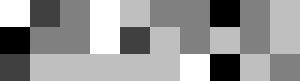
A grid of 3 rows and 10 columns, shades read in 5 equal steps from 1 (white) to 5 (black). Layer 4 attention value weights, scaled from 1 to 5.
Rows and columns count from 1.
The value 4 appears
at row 1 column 2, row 2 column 5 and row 3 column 1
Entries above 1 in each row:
8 9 9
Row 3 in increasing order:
1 2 2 2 2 2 2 3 4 5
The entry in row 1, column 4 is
1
